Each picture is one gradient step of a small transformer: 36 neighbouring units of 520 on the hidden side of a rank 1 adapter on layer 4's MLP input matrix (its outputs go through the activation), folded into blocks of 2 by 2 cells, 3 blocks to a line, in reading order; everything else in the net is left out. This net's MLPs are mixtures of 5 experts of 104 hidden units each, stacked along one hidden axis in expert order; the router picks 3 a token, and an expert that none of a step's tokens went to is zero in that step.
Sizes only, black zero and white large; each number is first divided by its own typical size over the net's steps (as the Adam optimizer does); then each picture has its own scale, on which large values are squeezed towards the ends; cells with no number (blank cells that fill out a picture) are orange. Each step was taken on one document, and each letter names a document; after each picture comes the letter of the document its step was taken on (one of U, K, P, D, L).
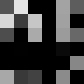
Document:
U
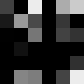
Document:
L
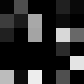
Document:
U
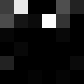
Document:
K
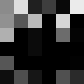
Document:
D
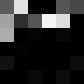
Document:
K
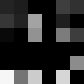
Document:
U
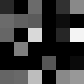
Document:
L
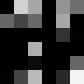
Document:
D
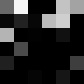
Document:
K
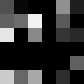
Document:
U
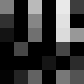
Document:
L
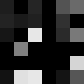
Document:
L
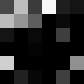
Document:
D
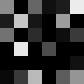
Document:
L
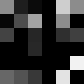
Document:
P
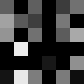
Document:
L
